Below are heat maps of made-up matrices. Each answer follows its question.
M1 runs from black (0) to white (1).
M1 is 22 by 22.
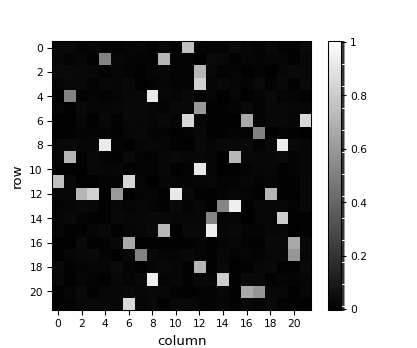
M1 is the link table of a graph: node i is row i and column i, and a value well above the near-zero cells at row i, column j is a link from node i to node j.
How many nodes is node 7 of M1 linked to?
1
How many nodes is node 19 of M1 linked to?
2
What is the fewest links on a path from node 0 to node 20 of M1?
4
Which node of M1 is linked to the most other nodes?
node 12
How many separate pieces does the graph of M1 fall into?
3
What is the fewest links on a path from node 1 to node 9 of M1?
1
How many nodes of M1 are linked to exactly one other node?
8
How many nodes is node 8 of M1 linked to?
2
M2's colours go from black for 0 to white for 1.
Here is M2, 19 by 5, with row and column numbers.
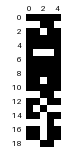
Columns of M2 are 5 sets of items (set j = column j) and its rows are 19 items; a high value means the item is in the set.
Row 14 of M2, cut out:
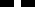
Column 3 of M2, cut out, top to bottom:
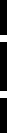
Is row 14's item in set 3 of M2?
no
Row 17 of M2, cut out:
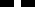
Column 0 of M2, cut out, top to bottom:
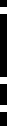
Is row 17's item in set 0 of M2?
no
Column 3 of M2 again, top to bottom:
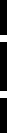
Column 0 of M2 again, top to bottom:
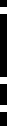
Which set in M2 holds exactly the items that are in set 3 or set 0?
1
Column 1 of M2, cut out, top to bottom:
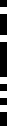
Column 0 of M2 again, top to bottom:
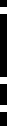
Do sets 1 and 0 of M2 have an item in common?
yes
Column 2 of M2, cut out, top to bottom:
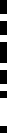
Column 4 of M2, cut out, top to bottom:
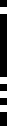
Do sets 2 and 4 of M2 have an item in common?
yes
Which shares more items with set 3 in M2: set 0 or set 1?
set 1
